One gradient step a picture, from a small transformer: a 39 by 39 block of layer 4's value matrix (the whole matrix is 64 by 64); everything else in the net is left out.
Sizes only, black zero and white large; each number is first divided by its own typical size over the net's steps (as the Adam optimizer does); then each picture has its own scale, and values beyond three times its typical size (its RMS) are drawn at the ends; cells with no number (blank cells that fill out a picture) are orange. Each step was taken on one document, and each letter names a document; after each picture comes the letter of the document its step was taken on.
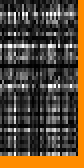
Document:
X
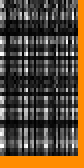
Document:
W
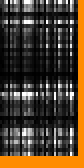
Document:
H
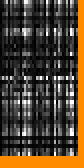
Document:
H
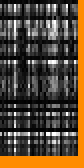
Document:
X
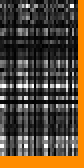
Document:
W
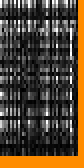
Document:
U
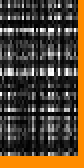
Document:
X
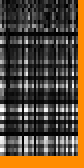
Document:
W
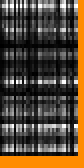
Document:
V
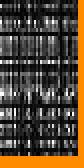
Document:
U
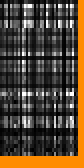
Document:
H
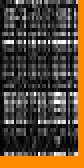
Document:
V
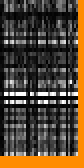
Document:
V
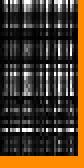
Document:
H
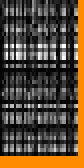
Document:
V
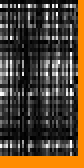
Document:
U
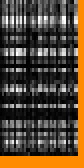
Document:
V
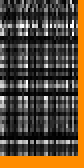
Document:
W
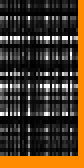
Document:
U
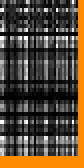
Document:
W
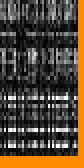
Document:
X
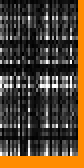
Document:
U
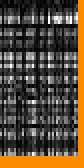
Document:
X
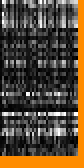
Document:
V
